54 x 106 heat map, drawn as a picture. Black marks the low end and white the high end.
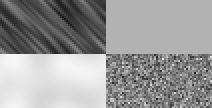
It is made of 2 by 2 panels. Panel 1,1: low, slanting down to the right. Panel 1,2: high, flat. Panel 2,1: very high, smooth, faint in contrast. Panel 2,2: middling, fine-grained, strong in contrast.
